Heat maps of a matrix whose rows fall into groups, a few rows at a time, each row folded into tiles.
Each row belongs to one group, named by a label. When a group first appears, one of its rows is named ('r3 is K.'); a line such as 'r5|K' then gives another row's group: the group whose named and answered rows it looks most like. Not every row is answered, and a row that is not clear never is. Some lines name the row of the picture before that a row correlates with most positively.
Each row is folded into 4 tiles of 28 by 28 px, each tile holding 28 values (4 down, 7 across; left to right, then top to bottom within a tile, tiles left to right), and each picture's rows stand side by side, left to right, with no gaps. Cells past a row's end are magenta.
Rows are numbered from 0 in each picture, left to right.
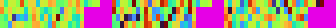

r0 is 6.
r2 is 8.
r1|6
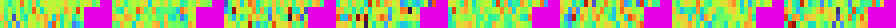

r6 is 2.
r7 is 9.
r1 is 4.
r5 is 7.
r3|9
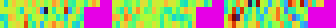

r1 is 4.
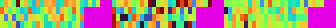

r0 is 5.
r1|5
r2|4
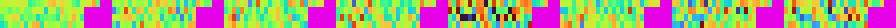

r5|4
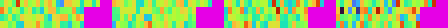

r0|5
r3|8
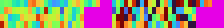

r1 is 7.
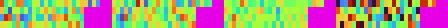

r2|9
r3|2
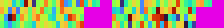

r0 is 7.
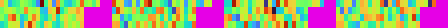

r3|8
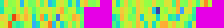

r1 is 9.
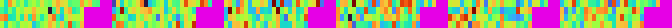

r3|5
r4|4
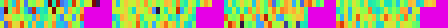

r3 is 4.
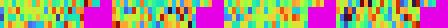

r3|7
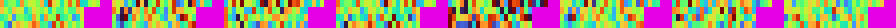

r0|6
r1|7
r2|5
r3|6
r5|7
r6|5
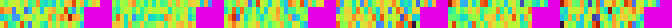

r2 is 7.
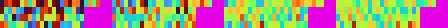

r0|5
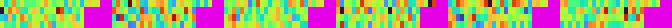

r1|5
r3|8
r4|5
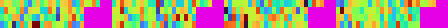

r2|4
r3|2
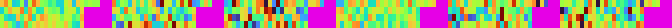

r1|6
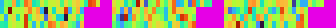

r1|7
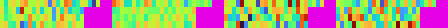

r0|8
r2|5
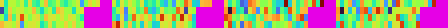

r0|4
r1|4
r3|8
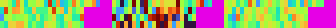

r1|6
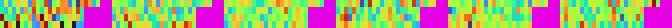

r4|4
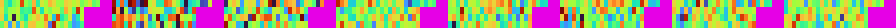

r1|9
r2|8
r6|7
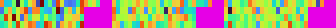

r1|8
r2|8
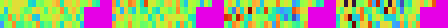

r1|9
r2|4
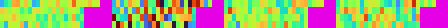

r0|2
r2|2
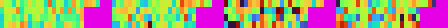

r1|2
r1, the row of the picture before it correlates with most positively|0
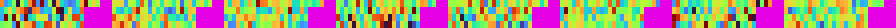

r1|4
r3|6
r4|6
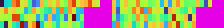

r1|8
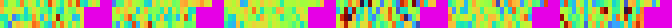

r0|6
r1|2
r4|8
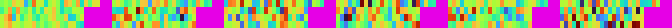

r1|4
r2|5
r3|7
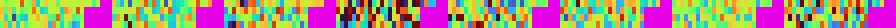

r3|7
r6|5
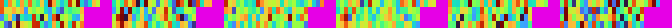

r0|6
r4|6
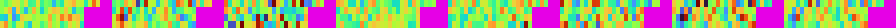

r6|7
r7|7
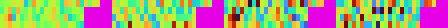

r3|9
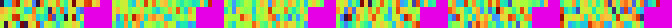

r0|2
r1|9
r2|6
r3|7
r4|5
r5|8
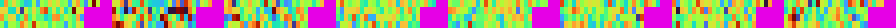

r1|4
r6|8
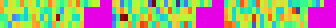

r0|6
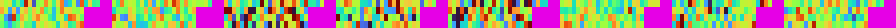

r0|7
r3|5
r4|7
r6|9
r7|4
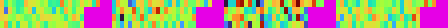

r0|8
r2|2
